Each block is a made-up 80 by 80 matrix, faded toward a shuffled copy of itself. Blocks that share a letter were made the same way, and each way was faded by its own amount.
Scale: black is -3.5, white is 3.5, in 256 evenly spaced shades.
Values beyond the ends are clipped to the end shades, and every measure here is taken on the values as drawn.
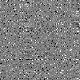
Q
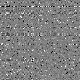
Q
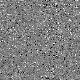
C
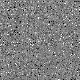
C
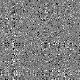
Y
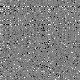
Q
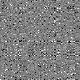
Q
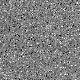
C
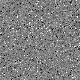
C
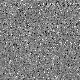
C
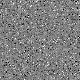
C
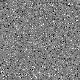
C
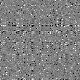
Q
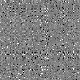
Q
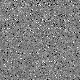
C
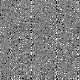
Y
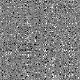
Y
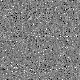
C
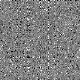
Y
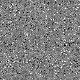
C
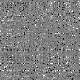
Q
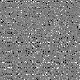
Q
